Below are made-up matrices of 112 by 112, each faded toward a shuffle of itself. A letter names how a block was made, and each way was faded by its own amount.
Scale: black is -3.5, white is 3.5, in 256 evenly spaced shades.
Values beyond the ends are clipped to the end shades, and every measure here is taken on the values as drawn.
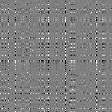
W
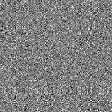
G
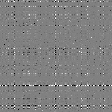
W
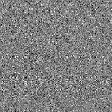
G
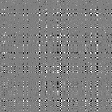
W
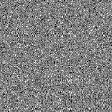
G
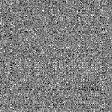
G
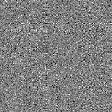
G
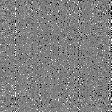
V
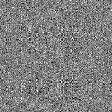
G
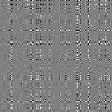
W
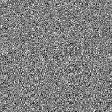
G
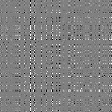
W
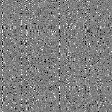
V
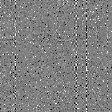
V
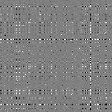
W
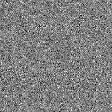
G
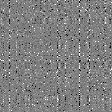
V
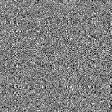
G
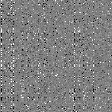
V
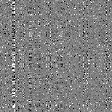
V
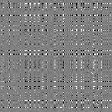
W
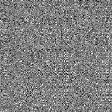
G
